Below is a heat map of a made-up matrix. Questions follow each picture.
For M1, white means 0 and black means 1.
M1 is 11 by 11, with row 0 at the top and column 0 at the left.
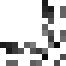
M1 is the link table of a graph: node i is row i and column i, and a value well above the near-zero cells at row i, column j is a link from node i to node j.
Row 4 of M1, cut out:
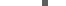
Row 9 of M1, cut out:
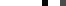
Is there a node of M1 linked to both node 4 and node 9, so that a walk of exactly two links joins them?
yes
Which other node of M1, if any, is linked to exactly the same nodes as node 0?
node 4
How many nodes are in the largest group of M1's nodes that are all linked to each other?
3
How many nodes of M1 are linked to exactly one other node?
3
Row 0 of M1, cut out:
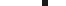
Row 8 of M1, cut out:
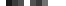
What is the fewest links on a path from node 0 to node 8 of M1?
2
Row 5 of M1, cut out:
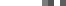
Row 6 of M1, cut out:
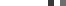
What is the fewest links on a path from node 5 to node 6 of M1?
2
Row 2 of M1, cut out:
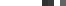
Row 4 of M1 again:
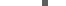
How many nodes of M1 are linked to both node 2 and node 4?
1
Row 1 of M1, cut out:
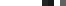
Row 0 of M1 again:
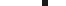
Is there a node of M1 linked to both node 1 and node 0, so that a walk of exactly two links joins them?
yes
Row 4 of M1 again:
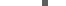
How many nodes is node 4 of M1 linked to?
1
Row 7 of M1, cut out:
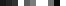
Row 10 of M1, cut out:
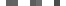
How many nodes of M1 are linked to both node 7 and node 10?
4
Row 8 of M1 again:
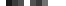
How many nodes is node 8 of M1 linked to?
6
